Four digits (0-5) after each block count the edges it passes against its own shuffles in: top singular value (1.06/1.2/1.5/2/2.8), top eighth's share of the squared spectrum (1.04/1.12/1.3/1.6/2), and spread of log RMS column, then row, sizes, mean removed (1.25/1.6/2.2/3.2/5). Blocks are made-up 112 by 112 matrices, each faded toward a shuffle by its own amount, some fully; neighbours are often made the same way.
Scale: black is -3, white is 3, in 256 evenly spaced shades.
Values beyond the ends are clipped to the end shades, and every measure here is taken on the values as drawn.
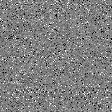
4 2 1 2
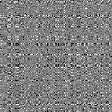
5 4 3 4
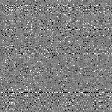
4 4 2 3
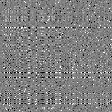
5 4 2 3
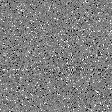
3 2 0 1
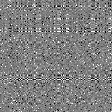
5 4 2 3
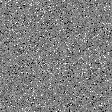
0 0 0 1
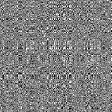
5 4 3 3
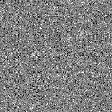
4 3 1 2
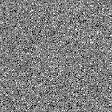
4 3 2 1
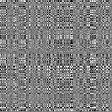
5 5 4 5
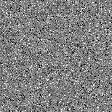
3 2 0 0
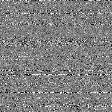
2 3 0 4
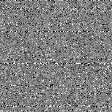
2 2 0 3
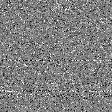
1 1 0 2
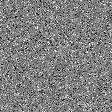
0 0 0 0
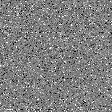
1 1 0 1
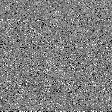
1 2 0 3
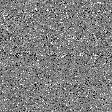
1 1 0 2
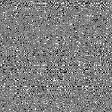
4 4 2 3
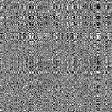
5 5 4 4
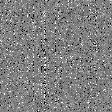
2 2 3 2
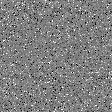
0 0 0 0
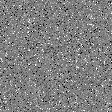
0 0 0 0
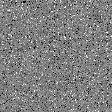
1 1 1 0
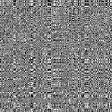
5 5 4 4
